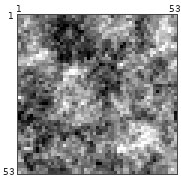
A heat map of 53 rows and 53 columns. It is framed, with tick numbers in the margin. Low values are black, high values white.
Grain: blotchy. Histogram: bell-shaped. Ninth with the highest average: bottom right. Odd rows or columns: none. Mirror symmetry: none. Average level on the scale: 50%.
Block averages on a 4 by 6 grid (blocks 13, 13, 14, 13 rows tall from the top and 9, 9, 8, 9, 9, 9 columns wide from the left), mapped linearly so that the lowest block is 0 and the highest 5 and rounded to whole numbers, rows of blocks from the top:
3 0 0 3 2 5
3 3 3 1 3 2
0 2 3 2 4 3
2 2 2 2 4 4
